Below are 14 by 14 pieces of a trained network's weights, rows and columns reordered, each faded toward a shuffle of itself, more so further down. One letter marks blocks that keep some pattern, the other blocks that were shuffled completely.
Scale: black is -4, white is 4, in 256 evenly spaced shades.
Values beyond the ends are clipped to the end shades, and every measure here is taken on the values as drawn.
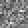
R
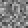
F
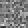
F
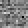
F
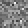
R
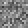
R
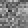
F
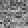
F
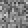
R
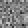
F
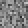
R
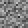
R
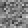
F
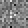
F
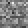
F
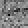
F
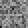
R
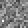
R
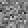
R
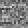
F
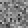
R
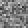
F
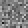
R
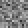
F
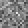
R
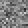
R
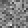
F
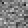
R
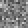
R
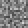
R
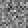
R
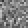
R
